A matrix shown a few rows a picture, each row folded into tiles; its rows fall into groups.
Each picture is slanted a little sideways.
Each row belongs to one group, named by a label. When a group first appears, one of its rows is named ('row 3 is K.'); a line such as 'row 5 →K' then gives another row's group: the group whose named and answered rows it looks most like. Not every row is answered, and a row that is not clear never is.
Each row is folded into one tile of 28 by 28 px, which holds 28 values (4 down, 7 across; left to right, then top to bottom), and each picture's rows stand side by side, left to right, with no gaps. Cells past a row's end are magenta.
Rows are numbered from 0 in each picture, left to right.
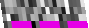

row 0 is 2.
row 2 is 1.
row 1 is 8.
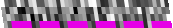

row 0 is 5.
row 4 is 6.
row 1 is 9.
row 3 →1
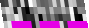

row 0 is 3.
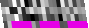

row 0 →3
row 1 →9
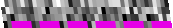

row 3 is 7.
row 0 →8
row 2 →2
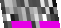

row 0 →2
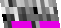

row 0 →9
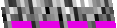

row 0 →5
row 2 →9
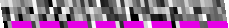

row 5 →6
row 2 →8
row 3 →3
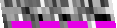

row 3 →6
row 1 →8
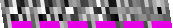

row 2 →5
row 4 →9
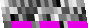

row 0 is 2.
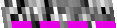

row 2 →5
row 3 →7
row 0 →6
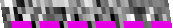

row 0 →1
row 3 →2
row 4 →3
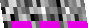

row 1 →9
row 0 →8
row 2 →9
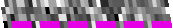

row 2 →2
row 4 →5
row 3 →3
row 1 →7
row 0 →8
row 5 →6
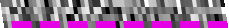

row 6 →1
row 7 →6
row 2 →6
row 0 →3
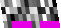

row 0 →8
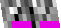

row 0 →5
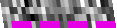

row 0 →3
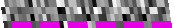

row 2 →7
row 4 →2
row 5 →5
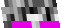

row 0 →8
